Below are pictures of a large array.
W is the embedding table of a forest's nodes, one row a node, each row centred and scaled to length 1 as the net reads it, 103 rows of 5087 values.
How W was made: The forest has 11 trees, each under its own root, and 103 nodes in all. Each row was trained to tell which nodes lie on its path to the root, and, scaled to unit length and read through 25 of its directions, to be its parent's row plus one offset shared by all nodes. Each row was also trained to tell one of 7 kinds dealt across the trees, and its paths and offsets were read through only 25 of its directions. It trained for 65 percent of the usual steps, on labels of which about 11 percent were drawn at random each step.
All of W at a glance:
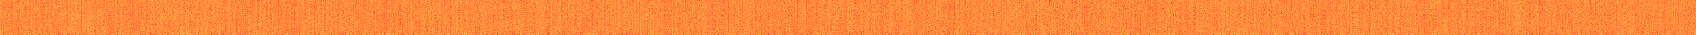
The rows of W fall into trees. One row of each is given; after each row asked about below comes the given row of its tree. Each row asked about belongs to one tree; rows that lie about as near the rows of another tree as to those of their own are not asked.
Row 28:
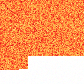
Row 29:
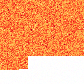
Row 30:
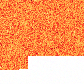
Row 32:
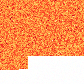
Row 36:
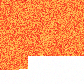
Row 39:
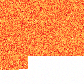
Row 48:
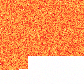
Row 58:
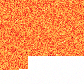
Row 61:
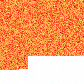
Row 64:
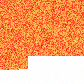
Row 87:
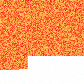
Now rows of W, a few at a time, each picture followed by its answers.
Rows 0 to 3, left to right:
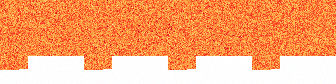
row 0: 61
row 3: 39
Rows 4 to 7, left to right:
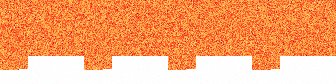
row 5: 48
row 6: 32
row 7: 28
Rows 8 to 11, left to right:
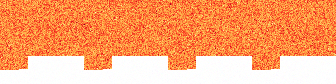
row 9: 32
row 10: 58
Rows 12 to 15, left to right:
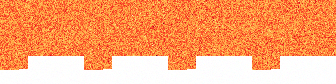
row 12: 39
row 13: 30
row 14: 58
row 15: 48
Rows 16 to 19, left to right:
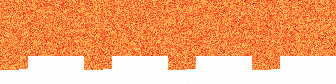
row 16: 30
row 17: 61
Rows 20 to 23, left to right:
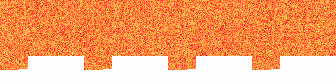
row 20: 30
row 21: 36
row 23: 58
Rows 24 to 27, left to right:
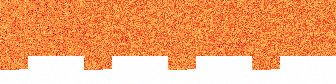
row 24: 30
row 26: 48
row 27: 29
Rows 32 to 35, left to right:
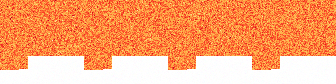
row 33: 87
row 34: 87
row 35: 58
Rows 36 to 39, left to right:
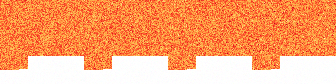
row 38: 32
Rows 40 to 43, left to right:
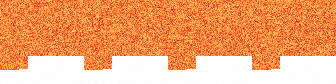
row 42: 30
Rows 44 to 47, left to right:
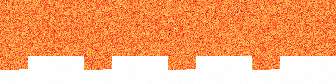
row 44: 30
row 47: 58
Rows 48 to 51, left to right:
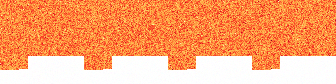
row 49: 30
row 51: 36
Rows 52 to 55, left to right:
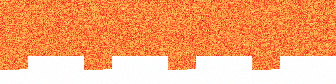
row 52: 30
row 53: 28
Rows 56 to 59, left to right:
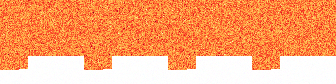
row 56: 30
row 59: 28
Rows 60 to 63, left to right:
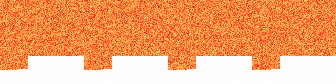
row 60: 29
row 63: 61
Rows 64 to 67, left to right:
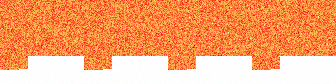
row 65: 28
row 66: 32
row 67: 58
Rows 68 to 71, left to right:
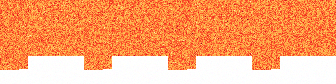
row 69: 28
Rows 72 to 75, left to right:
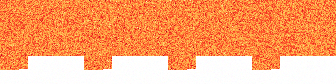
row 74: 87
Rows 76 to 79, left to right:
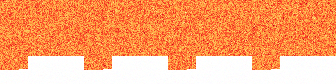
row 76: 36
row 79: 28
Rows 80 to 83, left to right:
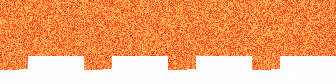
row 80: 58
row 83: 48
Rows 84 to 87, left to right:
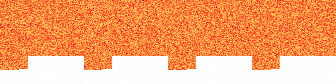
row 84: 58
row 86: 28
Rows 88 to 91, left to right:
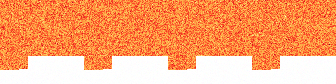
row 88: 58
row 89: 29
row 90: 61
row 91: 32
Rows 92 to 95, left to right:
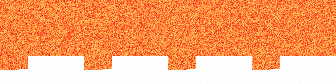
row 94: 30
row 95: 32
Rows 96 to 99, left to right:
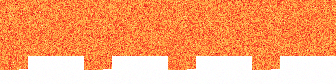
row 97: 58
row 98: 39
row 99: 32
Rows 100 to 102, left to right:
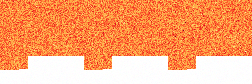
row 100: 39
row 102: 39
